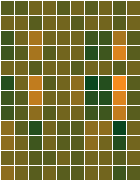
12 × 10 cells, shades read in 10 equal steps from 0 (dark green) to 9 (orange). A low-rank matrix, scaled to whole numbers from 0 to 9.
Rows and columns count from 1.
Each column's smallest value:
1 3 1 3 3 3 0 1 0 3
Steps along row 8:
up up down up same down same up down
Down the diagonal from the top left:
3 4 6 3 4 5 1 2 0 4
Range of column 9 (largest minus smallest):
9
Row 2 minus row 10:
-1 0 1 0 1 0 -1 0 2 0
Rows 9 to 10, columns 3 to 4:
1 4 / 2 4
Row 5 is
4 4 3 4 4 3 4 4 3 4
